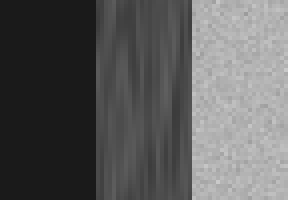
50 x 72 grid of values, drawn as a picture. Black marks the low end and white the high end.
The table splits into one row of 3 panels. Panel 1,1: very low, flat. Panel 1,2: low, streaked downward, faint in contrast. Panel 1,3: high, fine-grained, faint in contrast.
